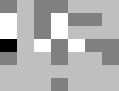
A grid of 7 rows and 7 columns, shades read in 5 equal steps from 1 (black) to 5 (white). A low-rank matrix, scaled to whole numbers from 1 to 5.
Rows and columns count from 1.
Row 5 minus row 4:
2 0 -1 0 -1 1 0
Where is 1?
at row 4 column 1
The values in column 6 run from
3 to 4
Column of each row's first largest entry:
2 1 1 3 2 1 1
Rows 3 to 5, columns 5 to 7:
4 4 4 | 5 3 3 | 4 4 3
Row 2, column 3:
3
